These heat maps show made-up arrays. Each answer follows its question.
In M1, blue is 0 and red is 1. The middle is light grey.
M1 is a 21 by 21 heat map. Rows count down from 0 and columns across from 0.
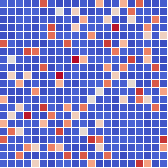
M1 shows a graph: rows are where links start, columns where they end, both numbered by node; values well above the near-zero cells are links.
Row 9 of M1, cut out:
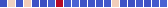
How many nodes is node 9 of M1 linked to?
4
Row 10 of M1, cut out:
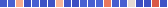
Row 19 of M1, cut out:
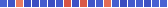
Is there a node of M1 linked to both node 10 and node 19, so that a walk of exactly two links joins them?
yes
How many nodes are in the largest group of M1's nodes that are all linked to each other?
4
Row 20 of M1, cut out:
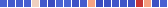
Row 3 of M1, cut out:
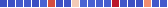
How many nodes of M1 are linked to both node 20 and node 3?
1
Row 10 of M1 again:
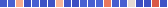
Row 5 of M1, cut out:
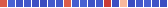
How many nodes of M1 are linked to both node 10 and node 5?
1
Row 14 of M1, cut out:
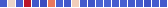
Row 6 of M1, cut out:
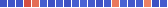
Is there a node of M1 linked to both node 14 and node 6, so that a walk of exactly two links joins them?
yes
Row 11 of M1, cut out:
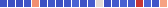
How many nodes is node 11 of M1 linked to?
4
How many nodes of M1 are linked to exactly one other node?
0
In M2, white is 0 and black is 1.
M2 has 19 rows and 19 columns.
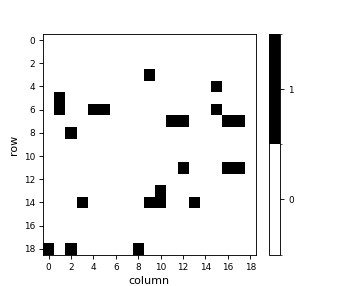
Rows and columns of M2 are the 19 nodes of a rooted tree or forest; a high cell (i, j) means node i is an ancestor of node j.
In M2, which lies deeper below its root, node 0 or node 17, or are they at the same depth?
node 17
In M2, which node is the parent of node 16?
11
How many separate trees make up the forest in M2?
4
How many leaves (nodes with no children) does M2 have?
9
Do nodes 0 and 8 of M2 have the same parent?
yes
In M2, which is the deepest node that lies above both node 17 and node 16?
11
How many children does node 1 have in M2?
0
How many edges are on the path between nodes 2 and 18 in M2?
2
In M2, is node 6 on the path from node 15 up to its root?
yes
